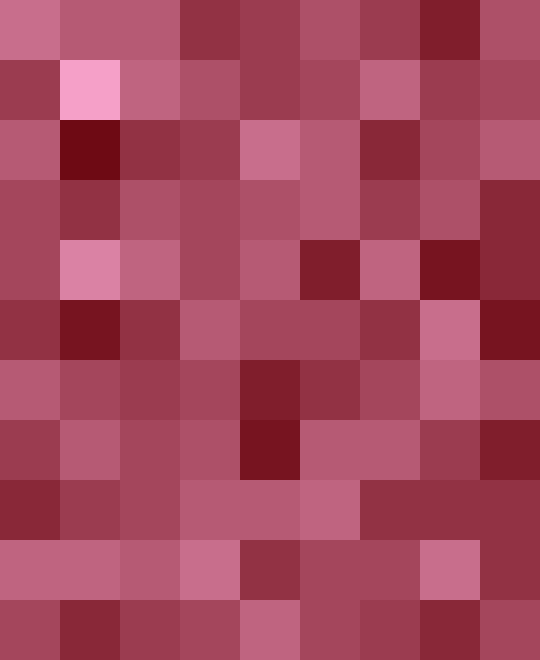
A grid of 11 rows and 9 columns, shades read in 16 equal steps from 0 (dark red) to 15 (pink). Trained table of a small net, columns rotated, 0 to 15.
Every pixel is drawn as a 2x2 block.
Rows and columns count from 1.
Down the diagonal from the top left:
10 15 4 6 8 6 6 5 4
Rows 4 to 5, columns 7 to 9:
5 7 3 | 9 1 3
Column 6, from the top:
7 6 8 8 2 6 4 8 9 6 6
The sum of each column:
70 71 71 73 65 70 64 62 51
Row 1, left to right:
10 8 8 4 5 7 5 2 7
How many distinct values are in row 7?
7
